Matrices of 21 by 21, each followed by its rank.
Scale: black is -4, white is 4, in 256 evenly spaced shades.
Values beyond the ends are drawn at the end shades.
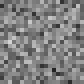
full rank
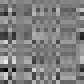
two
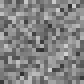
full rank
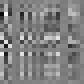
two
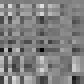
two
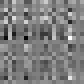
two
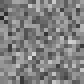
full rank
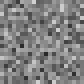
full rank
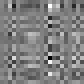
two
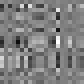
two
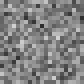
full rank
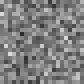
full rank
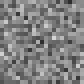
full rank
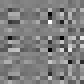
two
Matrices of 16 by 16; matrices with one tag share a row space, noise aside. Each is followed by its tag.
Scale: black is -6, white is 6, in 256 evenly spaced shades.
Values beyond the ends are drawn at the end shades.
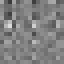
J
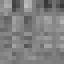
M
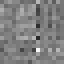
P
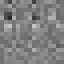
J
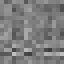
M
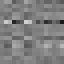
M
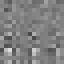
J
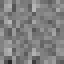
J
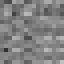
M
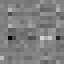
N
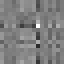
P
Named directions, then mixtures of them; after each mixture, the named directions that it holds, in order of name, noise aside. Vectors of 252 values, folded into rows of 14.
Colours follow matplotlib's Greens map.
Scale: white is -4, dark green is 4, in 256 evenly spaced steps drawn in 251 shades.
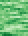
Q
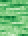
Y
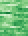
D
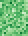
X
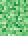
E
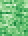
D, X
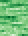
Y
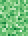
E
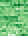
E, Y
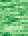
Q, Y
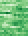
D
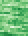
D, Q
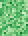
X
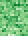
E, Y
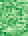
Q, X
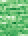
E, Y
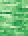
D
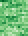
X, Y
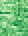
D, E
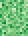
E, X
